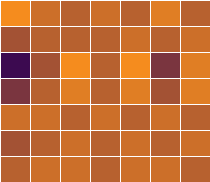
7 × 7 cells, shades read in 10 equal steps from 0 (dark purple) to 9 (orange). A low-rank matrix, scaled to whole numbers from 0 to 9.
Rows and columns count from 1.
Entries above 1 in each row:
7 7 6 7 7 7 7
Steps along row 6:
up up down up down up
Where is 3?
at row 3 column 6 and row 4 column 1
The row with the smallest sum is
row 3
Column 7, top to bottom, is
6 7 8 8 6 7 6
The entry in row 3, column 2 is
5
